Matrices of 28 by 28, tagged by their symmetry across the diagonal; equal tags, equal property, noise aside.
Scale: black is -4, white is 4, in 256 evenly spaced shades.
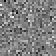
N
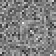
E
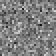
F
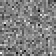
F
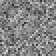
E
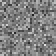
E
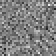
N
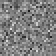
N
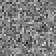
E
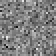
F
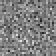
N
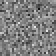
F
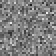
F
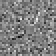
N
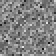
E
